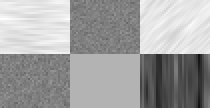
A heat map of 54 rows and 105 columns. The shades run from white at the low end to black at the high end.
The table splits into 2 rows of 3 panels. Panel 1,1: very low, streaked across, faint in contrast. Panel 1,2: middling, fine-grained, faint in contrast. Panel 1,3: very low, slanting up to the right, faint in contrast. Panel 2,1: middling, fine-grained, faint in contrast. Panel 2,2: low, flat. Panel 2,3: high, streaked downward.
